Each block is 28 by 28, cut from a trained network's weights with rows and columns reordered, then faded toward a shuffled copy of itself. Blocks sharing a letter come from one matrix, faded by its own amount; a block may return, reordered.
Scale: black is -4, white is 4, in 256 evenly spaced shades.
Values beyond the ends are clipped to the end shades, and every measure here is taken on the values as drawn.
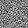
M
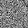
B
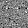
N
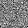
B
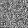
B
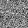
B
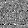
N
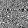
M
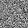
B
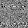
M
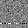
M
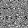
M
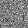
N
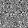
N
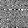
M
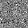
N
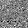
M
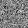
B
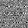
M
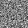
B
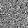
N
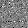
N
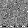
M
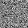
B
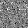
N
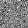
N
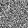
B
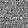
N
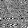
M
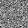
B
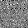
M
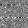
M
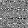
M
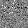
N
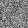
B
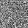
B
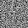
B
